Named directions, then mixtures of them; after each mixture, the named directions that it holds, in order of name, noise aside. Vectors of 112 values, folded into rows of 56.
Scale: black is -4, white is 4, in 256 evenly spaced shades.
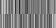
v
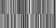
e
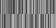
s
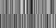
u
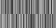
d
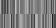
d, v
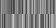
s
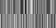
u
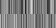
u, v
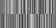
d, s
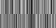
d, u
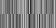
e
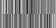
u, v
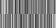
v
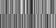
u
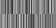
d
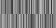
d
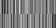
v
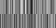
u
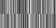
e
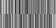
v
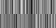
d, u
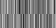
e, v
